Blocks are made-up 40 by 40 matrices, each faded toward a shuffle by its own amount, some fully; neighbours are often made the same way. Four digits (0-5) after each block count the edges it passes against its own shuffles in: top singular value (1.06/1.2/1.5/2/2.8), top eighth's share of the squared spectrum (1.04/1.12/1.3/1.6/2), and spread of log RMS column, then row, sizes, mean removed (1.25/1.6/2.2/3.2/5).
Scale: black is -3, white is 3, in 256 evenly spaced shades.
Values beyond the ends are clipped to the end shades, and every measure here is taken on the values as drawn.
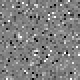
0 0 0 0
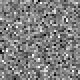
0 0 0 0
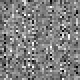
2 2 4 0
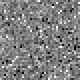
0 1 0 0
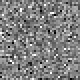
0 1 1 0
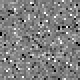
0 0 0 0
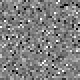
0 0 0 0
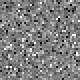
0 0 0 0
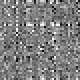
3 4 2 2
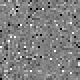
1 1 0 0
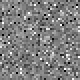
2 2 0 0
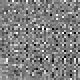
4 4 2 2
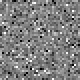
1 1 0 0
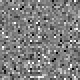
2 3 1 1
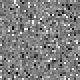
0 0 0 0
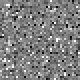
0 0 0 0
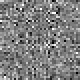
3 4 2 2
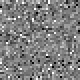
0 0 0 0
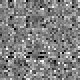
4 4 2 2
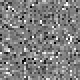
3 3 1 1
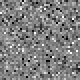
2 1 0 0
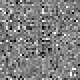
3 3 1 1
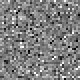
1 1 0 0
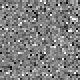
2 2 0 0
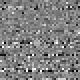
2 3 0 3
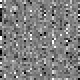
2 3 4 0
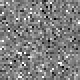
0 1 0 0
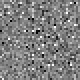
2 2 1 0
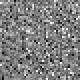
2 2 0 0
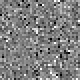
2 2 1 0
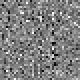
3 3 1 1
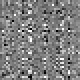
4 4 3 2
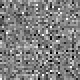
3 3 2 1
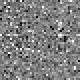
2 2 1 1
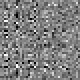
3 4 3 1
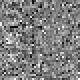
3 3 2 1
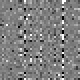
4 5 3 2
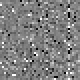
2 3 1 0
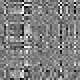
4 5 3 3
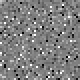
0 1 0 0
